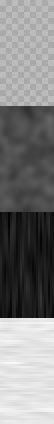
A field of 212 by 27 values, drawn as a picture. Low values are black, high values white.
It is made of 4 by 1 panels. Panel 1,1: high, checkered, faint in contrast. Panel 2,1: low, blotchy, faint in contrast. Panel 3,1: very low, streaked downward, faint in contrast. Panel 4,1: very high, streaked across, faint in contrast.
